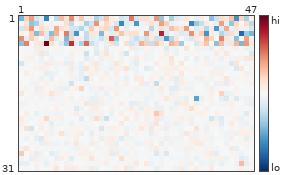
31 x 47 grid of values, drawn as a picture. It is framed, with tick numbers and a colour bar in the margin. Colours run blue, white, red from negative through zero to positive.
Slope: none. Histogram: heavy tails on both sides. Stripes: none. Grain: fine. Seam: horizontal, 20% of the way down, the bottom part calmer.
